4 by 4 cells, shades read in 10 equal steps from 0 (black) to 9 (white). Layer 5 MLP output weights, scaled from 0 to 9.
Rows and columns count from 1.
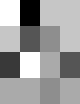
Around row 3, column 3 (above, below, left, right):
5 5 9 3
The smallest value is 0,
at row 1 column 2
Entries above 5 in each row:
3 2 2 3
